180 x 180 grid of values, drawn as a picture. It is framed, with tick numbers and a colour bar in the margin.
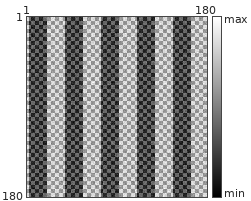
There is no overall slope. Upright stripes repeat 5 times across the table. Overall the values sit about 50% of the way up the scale.
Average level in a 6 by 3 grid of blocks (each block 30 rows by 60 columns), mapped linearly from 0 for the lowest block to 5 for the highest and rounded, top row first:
0 4 5 | 0 4 5 | 0 4 5 | 0 4 5 | 0 4 5 | 0 4 5
